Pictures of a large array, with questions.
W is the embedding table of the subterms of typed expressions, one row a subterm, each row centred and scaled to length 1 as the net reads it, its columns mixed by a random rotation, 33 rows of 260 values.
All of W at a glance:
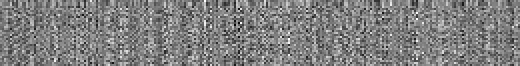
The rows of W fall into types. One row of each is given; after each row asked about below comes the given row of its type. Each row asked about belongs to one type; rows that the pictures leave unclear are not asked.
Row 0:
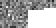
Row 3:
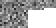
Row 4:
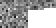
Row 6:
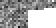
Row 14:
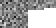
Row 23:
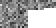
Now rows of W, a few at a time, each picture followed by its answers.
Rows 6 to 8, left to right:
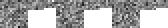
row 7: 0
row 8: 3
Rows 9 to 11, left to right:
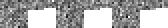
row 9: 6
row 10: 6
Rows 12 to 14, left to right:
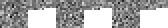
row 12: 3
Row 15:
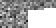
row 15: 4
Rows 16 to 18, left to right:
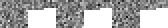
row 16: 23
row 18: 14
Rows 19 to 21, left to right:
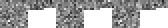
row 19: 4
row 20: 23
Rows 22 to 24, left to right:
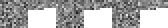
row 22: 14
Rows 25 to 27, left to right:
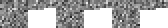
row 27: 23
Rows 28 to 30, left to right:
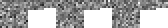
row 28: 4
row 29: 14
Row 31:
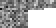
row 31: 6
